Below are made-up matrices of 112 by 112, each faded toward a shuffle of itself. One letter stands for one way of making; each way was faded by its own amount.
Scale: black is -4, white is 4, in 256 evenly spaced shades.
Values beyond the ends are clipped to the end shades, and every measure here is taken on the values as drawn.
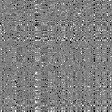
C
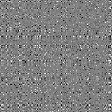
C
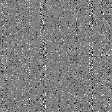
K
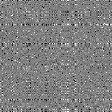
C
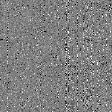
K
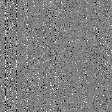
K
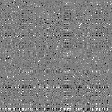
C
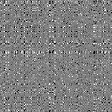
C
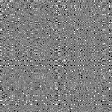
C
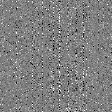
K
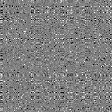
C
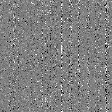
K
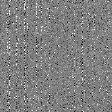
K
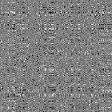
C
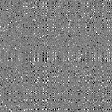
C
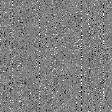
K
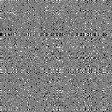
C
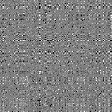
C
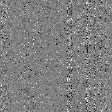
K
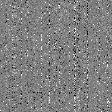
K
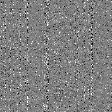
K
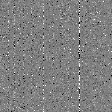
K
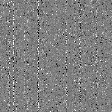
K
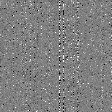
K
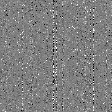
K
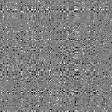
C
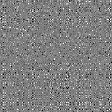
C
